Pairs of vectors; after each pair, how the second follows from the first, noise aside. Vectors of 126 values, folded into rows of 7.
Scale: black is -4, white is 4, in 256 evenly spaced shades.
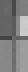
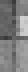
copied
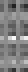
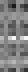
copied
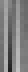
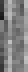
wrapped around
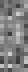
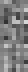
wrapped around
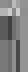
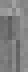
shrunk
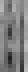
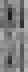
wrapped around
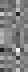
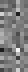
copied
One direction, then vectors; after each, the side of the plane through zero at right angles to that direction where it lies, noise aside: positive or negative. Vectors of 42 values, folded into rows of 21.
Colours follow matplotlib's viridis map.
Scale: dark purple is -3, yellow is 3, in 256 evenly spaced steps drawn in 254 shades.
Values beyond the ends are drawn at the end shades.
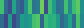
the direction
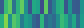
negative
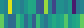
negative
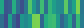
positive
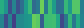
positive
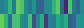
negative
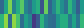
negative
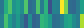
negative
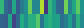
positive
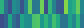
positive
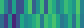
positive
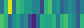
negative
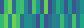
negative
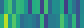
negative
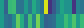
negative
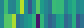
negative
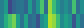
positive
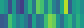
positive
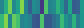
negative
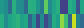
negative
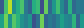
negative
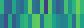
positive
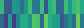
positive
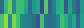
negative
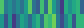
positive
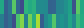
positive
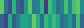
positive
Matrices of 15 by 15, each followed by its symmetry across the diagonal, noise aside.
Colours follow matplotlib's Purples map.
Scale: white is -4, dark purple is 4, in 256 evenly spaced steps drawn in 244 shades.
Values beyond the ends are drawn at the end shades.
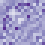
symmetric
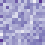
symmetric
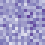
antisymmetric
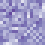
symmetric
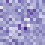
antisymmetric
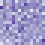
neither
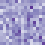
neither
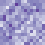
symmetric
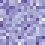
symmetric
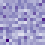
neither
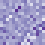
antisymmetric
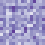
antisymmetric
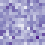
neither
